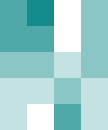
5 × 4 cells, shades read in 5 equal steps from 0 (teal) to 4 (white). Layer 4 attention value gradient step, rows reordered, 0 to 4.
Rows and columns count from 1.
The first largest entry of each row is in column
3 3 3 1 2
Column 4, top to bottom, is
2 2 2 3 3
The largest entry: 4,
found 3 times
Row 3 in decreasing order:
3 2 2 2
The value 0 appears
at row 1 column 2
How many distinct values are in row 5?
3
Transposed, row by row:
1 1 2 3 3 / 0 1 2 3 4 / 4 4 3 2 1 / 2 2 2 3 3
